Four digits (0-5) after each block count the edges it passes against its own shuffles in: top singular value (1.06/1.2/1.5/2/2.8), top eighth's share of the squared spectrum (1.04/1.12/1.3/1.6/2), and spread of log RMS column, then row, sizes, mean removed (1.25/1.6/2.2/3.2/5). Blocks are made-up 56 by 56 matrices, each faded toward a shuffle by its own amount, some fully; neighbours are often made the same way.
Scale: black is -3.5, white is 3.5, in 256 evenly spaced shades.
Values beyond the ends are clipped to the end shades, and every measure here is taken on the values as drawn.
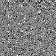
3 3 1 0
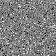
3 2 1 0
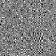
4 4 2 2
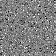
3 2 0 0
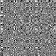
4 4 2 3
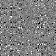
3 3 2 2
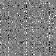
3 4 2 1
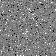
0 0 0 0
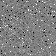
0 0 0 0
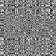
4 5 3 3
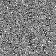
2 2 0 0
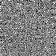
2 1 0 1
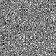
3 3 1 1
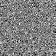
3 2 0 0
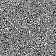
2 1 0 0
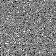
2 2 0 0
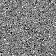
1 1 0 0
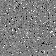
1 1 0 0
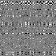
4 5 2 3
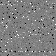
2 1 0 1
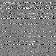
2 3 0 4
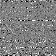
2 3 0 3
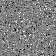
0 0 0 0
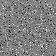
1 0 0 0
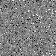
0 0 0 0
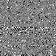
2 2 0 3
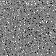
0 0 0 0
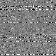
2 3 0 3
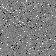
0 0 0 0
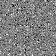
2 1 1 0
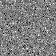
2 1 0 0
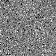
2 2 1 0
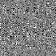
3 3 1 2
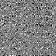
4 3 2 2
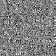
3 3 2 1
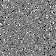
1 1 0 0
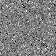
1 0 0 0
